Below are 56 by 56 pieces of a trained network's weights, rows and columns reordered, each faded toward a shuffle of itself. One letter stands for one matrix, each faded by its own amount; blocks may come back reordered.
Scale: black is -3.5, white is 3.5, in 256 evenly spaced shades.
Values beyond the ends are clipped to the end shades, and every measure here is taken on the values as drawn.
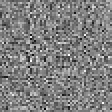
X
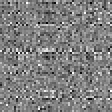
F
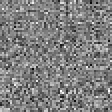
X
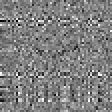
F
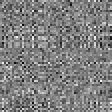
F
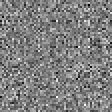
X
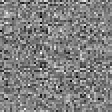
X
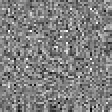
X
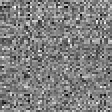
X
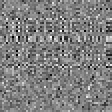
F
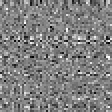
F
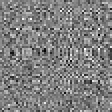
F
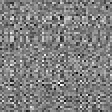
F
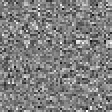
X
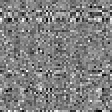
F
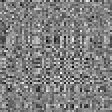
F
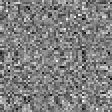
X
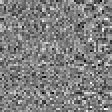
X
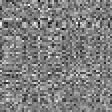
F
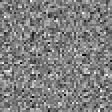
X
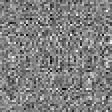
X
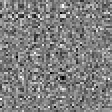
X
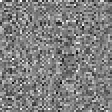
X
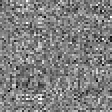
X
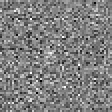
X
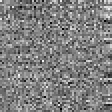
X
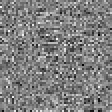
X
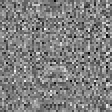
X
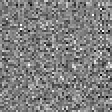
X
